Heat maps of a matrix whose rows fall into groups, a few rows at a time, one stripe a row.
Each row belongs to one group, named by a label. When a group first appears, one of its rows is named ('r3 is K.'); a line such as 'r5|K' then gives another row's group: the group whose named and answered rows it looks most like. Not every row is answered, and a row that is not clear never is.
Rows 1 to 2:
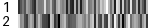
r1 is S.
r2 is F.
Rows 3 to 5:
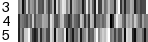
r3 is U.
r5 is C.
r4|F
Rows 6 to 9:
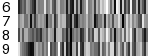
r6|S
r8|C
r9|S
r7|F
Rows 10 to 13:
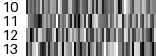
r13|C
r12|U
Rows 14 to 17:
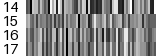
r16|U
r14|C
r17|U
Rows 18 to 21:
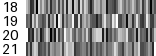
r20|S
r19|C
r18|U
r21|C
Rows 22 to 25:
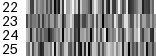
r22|U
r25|S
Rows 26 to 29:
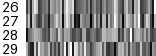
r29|U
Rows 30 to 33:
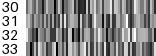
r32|F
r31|U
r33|U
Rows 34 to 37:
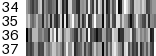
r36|C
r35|U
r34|F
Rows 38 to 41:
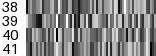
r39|S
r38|F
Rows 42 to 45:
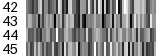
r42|F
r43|F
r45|U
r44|S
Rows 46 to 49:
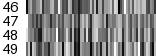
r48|S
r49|C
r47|S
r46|F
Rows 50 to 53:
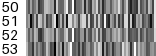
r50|S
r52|S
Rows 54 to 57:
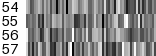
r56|S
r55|S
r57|F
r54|U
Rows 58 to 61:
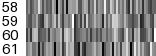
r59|S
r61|F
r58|U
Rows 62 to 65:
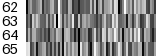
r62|F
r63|C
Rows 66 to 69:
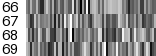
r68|F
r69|C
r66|S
